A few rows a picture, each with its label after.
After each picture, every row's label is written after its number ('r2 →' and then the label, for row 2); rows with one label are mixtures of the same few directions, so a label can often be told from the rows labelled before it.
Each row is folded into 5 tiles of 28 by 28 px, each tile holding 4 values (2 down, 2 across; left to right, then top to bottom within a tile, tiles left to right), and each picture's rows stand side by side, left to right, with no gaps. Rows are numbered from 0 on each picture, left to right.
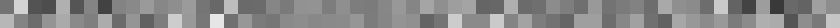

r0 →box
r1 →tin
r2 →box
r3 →tin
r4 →box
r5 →box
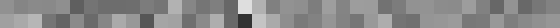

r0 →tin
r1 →box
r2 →box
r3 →tin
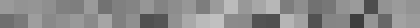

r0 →tin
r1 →tin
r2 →tin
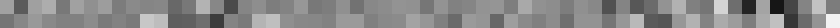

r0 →box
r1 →tin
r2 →box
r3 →tin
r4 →box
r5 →box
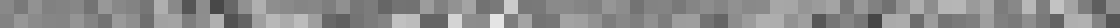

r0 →box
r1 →box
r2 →tin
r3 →tin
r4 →tin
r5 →tin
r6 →tin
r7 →box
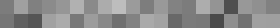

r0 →tin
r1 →tin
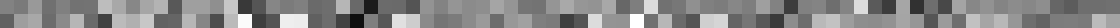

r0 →box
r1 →box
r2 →tin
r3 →box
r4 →tin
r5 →tin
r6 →box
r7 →tin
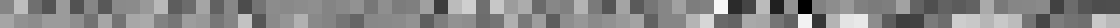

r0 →box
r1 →box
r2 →tin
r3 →box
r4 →box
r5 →box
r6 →tin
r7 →tin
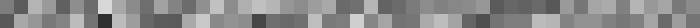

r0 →box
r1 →tin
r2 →tin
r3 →tin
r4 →box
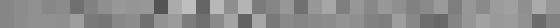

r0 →box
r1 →box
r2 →box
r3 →tin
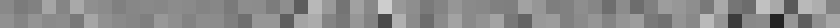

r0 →box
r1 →box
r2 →box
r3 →box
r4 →box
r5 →tin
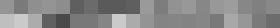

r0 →tin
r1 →box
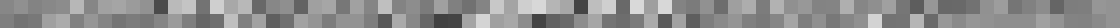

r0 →tin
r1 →box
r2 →box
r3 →tin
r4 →box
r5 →box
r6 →tin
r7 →box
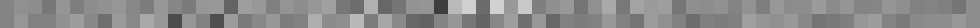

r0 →box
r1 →tin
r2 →tin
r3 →box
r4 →box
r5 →tin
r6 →tin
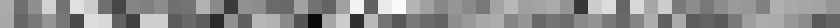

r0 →box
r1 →tin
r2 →tin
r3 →tin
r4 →box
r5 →tin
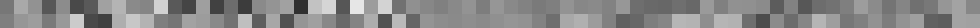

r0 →box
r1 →box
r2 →box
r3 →box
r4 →tin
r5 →tin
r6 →box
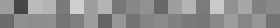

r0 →box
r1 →box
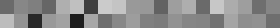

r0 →tin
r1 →box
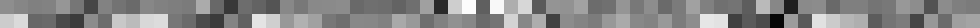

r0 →tin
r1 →tin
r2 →tin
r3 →box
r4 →box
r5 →tin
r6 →tin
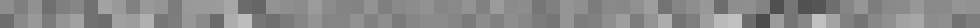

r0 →box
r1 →box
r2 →tin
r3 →box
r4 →box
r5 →tin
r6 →tin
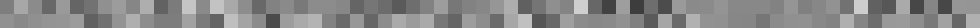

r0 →box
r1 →box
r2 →tin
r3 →box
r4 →box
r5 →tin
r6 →box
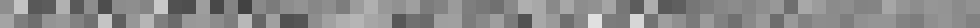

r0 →box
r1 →box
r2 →tin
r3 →box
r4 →tin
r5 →tin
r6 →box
